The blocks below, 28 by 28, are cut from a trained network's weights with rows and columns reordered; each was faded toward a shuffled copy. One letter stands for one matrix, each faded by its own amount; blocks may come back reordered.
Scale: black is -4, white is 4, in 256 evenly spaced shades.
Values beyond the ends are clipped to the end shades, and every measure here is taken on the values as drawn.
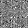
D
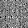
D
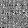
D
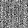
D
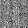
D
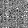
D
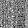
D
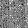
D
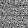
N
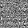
N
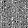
D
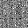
D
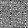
N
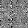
N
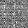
N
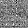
N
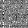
N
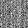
D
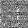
N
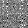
N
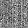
D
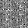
D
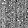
D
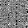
N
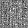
D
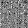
D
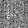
D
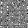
N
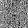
D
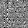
N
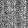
D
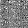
D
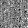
D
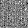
D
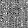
D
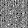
D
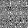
N
